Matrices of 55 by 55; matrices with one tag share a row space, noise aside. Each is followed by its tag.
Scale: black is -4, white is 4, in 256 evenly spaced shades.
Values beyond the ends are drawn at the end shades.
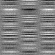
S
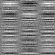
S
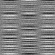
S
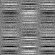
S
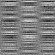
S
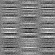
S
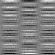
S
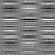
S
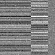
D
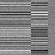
D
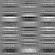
S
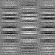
S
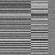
D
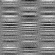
S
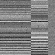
D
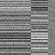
D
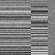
D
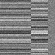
D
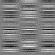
S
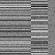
D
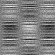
S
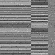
D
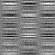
S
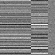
D
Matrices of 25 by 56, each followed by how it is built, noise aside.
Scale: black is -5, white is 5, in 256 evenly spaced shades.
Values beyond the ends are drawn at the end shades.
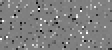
sparse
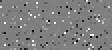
sparse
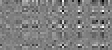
low rank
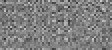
low rank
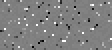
sparse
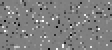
sparse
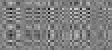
low rank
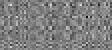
low rank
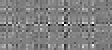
low rank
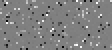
sparse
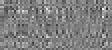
low rank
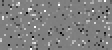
sparse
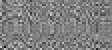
low rank
